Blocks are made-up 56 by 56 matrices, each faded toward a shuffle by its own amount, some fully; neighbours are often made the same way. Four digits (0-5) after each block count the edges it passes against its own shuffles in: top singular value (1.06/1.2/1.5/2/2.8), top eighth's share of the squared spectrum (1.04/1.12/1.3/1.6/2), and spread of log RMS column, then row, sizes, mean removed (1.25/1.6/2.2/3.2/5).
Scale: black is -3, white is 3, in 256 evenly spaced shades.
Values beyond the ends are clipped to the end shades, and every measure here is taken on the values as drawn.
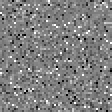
1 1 0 0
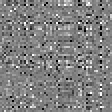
4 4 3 3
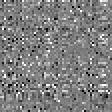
4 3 2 2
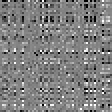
5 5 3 3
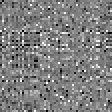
4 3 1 2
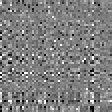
5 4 3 3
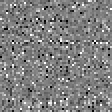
3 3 1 1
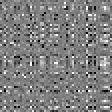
5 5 3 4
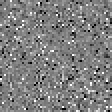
3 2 1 0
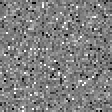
0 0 0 0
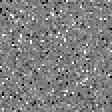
0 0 0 0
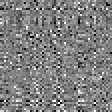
4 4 3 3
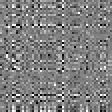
5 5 3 3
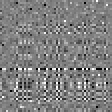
5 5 3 3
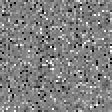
2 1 0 0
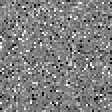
1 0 0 0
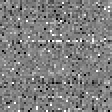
3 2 0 1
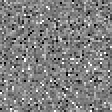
2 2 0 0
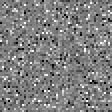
1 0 0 0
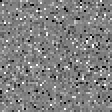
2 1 0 0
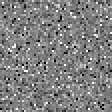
0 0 0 0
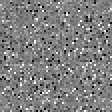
2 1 0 0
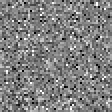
3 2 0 0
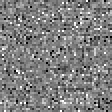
3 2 1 1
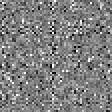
4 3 2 2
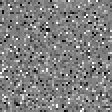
1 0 0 0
